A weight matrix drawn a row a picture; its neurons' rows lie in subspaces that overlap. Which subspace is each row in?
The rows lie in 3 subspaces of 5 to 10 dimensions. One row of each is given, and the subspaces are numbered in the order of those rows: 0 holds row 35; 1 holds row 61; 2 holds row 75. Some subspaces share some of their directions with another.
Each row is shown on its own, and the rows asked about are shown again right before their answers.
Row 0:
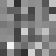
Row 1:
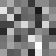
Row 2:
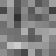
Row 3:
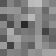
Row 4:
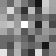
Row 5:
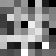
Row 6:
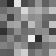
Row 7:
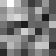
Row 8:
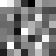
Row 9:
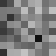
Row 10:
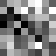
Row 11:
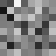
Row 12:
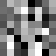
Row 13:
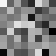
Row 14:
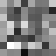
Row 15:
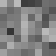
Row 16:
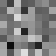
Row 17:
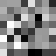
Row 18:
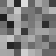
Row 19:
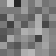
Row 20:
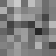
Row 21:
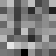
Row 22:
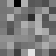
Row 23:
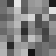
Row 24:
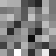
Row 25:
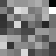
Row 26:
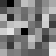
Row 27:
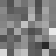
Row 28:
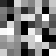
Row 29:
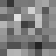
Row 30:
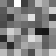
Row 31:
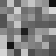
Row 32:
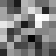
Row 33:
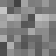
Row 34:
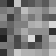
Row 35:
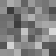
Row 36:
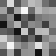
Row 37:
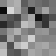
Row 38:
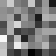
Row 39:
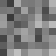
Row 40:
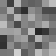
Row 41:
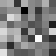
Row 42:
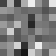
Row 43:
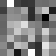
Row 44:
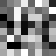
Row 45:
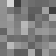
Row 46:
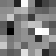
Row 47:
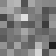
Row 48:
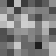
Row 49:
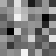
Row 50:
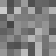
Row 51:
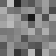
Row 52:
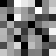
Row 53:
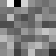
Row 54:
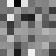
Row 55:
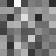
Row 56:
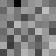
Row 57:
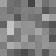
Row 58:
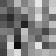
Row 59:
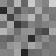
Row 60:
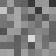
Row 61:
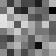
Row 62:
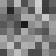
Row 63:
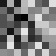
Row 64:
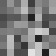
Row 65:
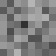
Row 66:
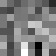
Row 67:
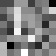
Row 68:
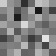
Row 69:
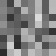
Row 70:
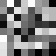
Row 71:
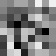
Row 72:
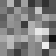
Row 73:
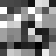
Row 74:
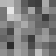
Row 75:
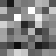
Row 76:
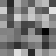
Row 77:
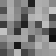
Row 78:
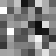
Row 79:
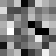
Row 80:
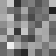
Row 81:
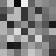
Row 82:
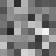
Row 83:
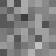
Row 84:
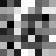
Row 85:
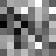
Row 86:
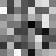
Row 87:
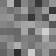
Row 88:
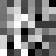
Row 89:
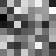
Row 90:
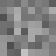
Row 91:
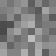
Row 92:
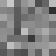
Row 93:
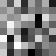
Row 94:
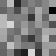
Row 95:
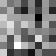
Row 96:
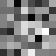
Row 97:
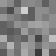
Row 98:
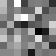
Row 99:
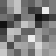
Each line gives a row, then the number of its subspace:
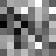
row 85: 1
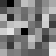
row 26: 0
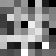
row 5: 0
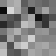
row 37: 2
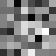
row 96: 1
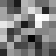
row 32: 2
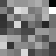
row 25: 1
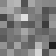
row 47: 0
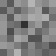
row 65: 2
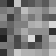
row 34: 1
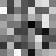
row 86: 2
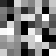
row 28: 0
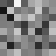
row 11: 2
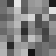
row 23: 1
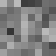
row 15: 0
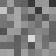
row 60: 2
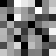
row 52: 0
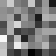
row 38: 1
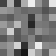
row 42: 0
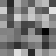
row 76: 2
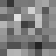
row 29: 2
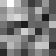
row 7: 0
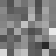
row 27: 0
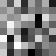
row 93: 1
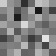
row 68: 0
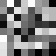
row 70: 1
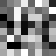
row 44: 1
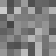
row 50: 2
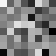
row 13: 0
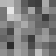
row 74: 0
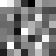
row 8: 0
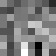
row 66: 0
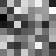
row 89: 1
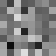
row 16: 1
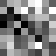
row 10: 1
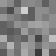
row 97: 0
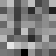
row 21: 2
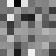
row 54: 1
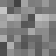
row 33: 2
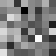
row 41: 1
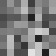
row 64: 0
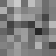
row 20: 0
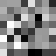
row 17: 1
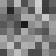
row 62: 0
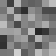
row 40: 1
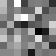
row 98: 0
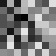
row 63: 0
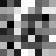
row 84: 0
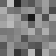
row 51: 2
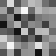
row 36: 1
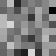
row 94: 2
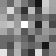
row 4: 0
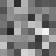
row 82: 2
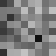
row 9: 1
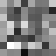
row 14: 0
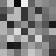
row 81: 1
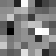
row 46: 2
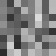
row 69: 1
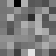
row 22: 1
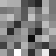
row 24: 0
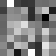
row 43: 2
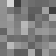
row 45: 2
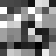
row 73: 2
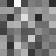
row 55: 1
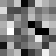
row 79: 2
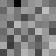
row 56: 0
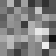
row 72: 0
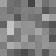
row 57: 0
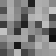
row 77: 0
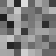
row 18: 1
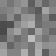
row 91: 2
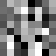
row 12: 0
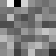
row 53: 1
